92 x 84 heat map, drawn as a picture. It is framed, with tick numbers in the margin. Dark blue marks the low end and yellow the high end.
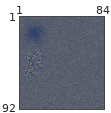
Stripes: none. Odd patch: rougher, in the middle left. Roughest part: middle left. Dips: one, in the top left.
